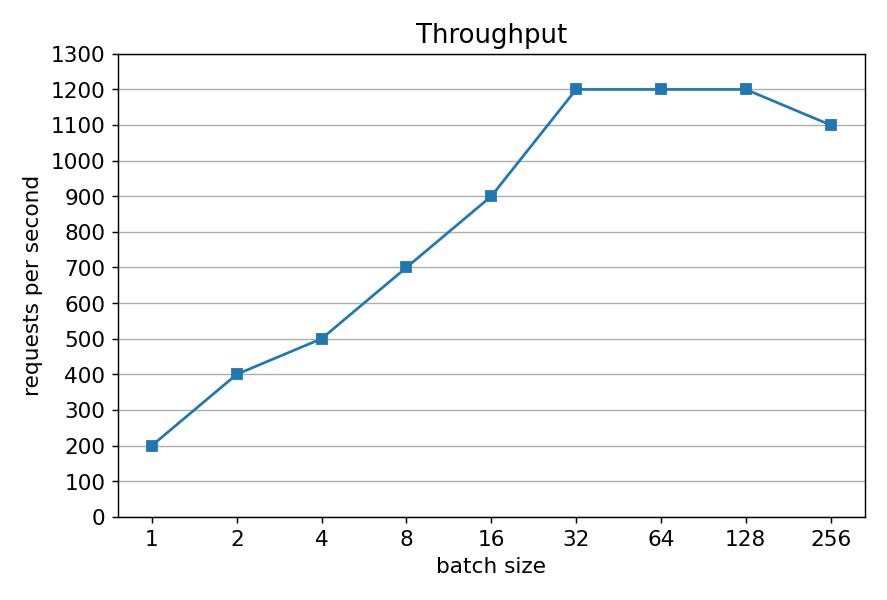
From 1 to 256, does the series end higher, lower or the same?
higher
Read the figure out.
Title: Throughput
x-axis: batch size, ticks 1 2 4 8 16 32 64 128 256
y-axis: requests per second, ticks 0 100 200 300 400 500 600 700 800 900 1000 1100 1200 1300
Values:
200 400 500 700 900 1200 1200 1200 1100
